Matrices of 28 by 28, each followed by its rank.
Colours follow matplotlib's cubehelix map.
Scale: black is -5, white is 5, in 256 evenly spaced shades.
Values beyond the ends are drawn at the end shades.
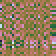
three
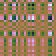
one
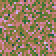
full rank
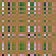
one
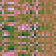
three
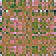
three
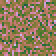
full rank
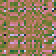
three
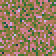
full rank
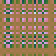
one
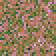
full rank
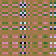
one
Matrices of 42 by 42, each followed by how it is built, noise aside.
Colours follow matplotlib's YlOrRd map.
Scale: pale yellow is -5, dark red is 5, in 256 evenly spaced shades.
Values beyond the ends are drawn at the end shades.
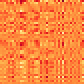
low rank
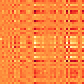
low rank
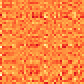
low rank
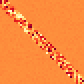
banded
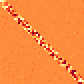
banded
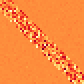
banded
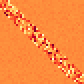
banded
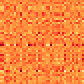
low rank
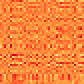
low rank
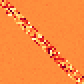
banded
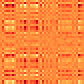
low rank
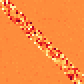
banded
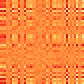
low rank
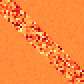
banded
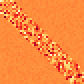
banded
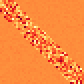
banded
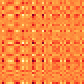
low rank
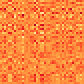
low rank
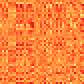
low rank
